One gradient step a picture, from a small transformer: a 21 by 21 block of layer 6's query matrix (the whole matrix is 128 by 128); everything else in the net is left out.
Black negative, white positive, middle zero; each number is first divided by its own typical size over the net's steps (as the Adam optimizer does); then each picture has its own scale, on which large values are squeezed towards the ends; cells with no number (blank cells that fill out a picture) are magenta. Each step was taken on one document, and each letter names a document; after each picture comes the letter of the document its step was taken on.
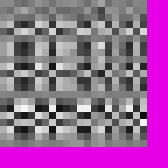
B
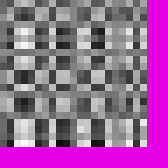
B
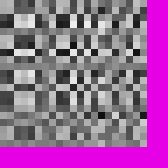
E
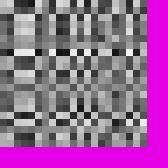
E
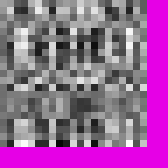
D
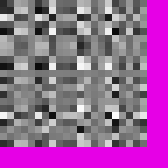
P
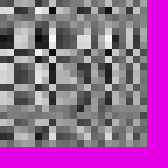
P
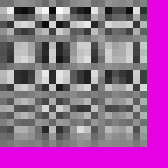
B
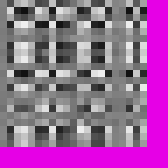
B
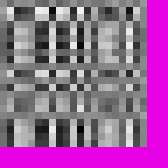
D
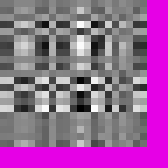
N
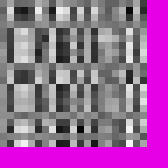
D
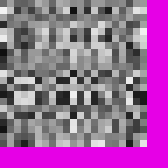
E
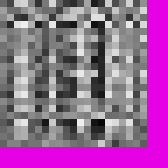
B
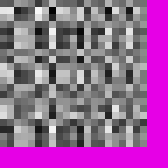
P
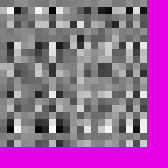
D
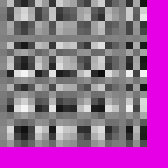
B
